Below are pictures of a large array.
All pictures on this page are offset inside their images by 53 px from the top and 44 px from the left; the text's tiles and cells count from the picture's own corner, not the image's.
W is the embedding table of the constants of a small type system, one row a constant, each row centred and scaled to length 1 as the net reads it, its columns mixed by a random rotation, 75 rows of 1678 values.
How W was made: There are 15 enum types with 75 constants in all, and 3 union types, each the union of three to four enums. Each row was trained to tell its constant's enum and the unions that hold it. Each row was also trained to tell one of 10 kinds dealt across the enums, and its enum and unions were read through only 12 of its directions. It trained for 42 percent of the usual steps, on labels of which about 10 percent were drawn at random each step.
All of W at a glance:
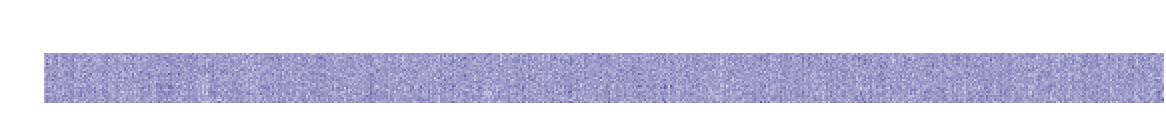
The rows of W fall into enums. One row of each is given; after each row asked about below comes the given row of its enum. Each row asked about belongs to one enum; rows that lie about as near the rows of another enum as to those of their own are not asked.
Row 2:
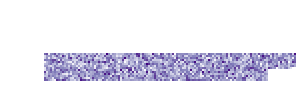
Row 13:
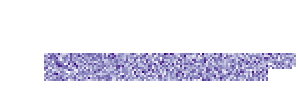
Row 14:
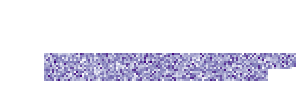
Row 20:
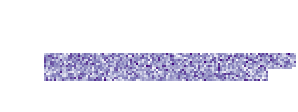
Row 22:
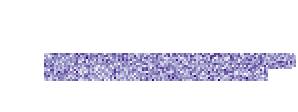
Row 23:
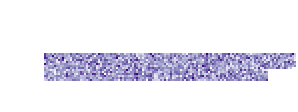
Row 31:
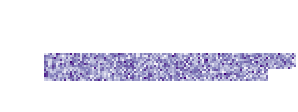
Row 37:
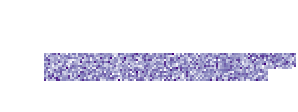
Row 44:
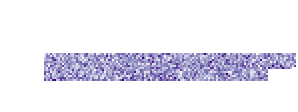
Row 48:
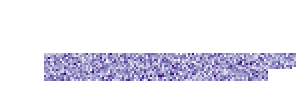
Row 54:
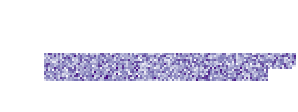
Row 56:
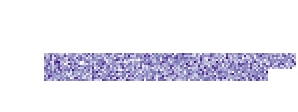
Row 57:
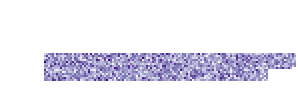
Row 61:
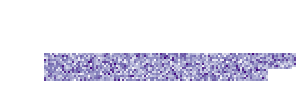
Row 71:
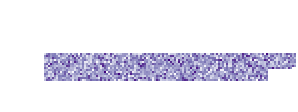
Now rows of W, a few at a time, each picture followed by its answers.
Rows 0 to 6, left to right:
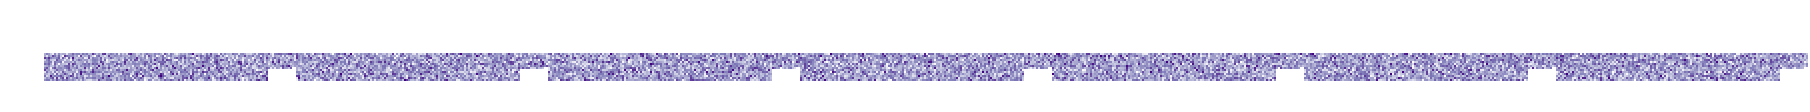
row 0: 23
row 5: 13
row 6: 20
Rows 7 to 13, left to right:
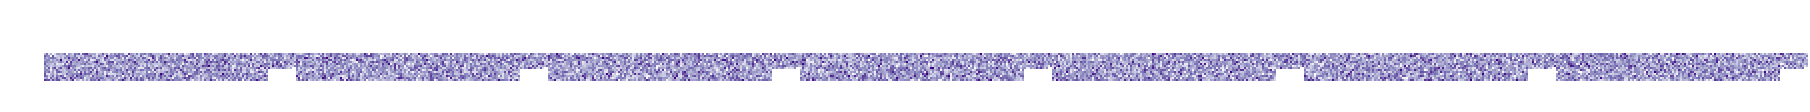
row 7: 23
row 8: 20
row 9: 20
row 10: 37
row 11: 37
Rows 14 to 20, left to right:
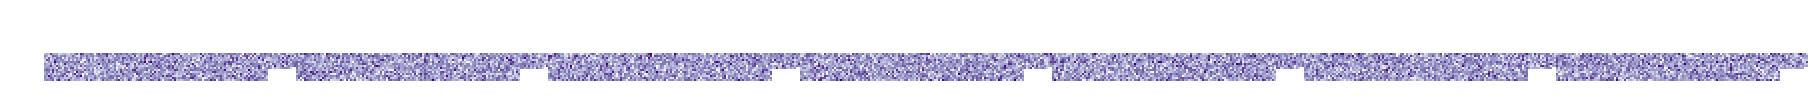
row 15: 22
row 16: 13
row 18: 14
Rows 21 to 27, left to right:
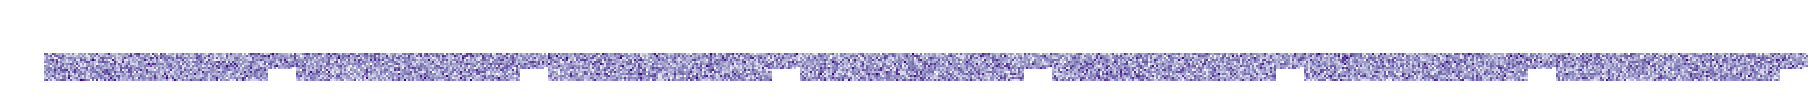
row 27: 20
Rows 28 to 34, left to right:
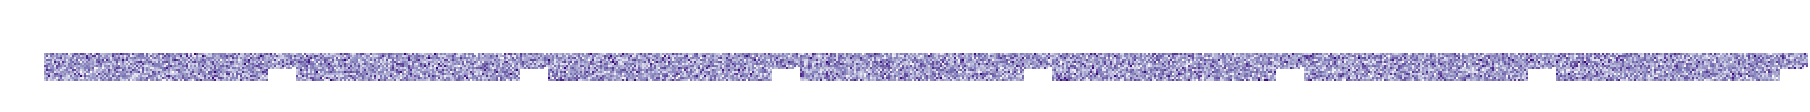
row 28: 56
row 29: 61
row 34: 57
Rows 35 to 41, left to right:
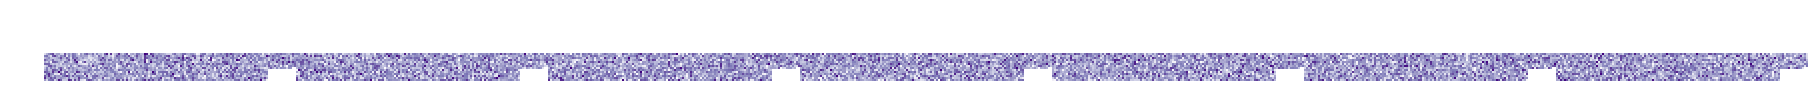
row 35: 14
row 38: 56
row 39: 22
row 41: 57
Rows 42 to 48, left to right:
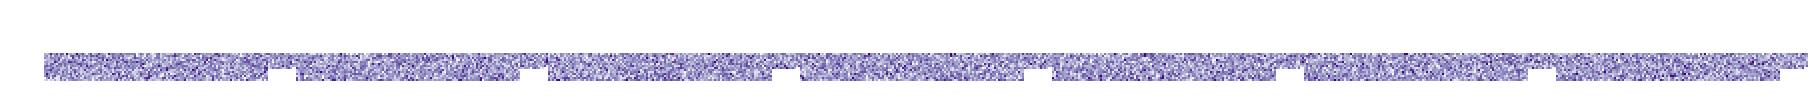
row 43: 2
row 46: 2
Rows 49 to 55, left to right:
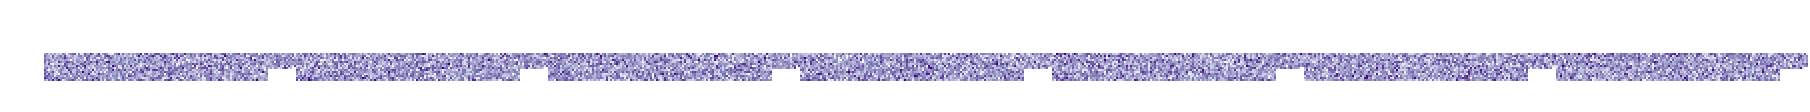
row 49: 37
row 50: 37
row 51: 22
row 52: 48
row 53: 57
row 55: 57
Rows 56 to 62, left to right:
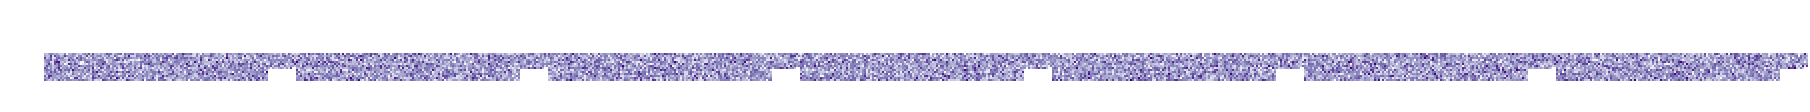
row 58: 48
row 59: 13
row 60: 23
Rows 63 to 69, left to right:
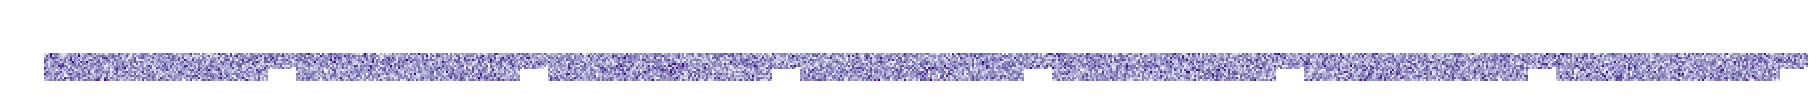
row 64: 20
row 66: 48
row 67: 13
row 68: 71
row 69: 13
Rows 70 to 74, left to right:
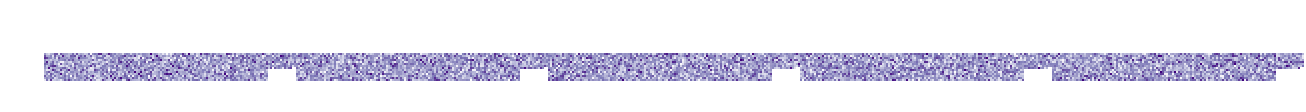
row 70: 22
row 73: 37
